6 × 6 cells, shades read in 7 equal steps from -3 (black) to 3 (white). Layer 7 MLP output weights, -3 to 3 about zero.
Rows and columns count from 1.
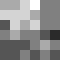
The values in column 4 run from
-1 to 3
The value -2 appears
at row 4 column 6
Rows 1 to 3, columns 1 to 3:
1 1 2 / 2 2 2 / -1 2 1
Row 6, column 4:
-1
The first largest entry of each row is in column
4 1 2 2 5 3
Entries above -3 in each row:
6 6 6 6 6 6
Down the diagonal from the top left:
1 2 1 0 1 -1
